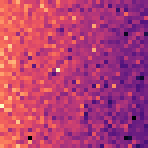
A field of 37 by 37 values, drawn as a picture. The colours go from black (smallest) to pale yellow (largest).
No regular stripes run through it. Fine speckle covers the field. The values follow a bell shape. No row or column stands out. There is an overall slope up to the left.
